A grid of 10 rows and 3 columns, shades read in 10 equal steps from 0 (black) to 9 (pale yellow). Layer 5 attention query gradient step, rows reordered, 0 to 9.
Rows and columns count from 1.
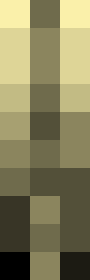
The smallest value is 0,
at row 10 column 1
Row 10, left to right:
0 5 1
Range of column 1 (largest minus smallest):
9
